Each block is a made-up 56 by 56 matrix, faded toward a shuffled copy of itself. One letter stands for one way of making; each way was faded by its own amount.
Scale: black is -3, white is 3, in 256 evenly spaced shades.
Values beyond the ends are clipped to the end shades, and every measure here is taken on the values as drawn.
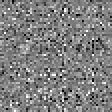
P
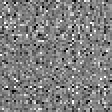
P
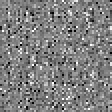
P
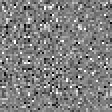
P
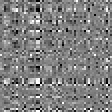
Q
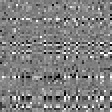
Q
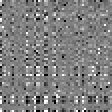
Q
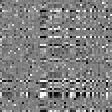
Q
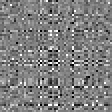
Q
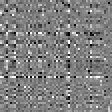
Q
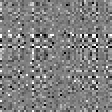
Q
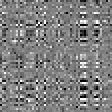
Q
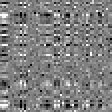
Q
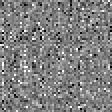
P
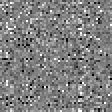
P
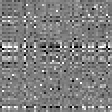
Q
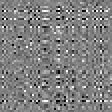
Q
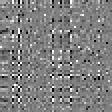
Q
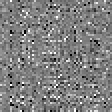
P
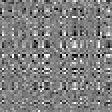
Q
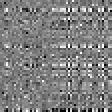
Q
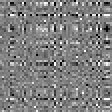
Q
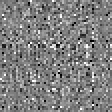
P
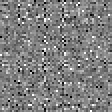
P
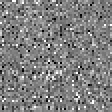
P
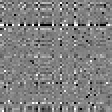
Q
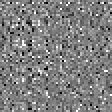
P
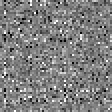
P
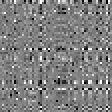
Q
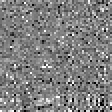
P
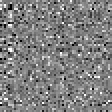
P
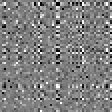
Q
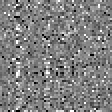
P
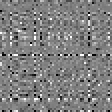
Q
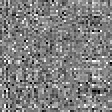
P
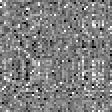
P
